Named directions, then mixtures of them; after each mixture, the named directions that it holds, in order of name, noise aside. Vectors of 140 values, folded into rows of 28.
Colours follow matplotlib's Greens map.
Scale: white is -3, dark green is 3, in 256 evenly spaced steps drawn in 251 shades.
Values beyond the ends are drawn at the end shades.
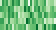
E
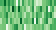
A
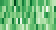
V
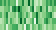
A, E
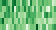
A, E, V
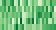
A, E, V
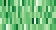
A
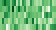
A, E, V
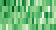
A, E, V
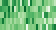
A, E, V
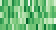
E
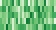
E, V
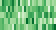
A, E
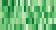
A, E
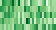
A, E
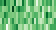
A, V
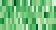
E, V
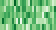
V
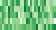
E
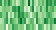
A, E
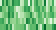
E
